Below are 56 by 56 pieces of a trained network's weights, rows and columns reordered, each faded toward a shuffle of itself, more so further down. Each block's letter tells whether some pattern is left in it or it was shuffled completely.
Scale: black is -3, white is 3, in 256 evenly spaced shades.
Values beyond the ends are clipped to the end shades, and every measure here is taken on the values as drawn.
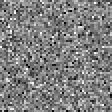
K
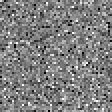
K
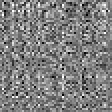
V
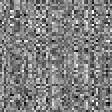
V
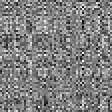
V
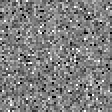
K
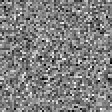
K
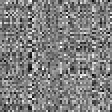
V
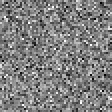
K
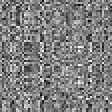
V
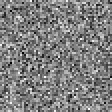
K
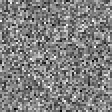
K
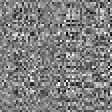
V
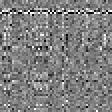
V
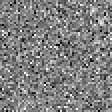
K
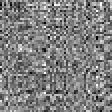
V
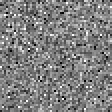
K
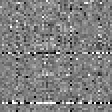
V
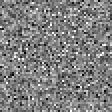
K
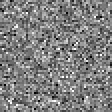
K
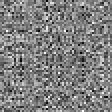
V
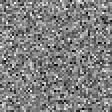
K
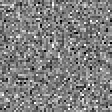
K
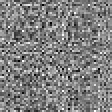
V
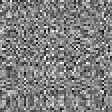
V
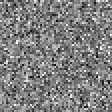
K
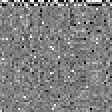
V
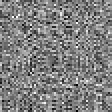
V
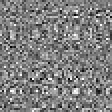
V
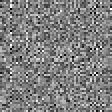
V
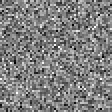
K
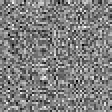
V
